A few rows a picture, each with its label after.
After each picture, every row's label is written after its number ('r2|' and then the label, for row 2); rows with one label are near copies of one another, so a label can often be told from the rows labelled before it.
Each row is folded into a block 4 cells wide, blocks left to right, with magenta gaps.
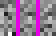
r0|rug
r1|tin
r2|tin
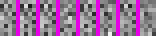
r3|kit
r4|kit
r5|kit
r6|tin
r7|kit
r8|rug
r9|kit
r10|rug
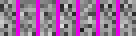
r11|kit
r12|rug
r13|rug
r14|kit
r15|tin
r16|kit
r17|kit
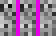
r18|kit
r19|kit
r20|kit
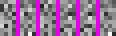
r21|kit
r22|rug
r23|kit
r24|tin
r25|tin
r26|rug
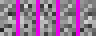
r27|tin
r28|kit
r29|kit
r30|tin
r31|tin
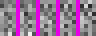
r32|rug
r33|rug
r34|kit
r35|kit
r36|kit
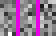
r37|rug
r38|tin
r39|kit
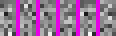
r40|rug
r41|kit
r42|rug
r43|tin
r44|rug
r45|tin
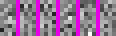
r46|tin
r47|kit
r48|kit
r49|tin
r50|rug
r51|kit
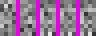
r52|kit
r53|tin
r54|rug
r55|rug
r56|rug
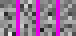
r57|rug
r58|kit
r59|tin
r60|tin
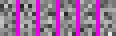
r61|kit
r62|kit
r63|tin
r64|rug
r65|tin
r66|rug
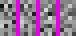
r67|kit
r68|kit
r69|tin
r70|tin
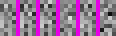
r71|kit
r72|kit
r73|kit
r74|tin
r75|kit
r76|tin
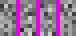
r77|kit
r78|tin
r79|rug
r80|kit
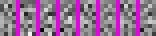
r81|kit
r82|rug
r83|tin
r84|tin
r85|kit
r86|tin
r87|kit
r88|tin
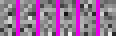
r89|tin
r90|tin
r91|rug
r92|rug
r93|kit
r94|rug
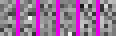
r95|tin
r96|tin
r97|kit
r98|rug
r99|kit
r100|kit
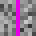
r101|kit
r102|tin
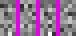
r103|rug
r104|kit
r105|rug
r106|tin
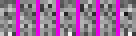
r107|rug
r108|kit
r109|kit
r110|rug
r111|kit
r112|kit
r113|rug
